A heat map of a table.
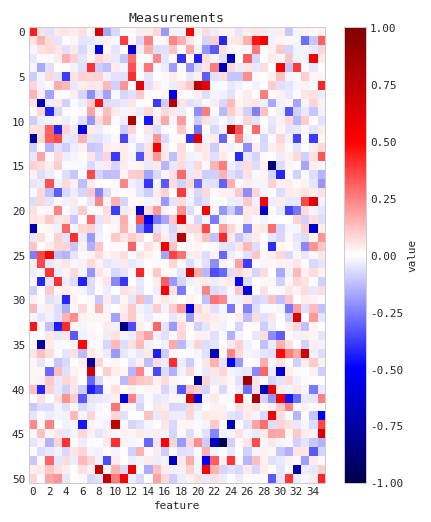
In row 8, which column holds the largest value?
17
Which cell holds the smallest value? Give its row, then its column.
46, 23
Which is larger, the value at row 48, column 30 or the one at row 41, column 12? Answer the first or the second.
the second
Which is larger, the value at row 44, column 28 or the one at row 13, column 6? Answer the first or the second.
the first
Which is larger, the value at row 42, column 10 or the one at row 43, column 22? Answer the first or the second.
the first
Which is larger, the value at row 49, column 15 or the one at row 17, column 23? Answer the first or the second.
the first
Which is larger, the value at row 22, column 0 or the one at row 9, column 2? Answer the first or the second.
the second
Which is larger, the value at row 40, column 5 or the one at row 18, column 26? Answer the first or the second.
the first
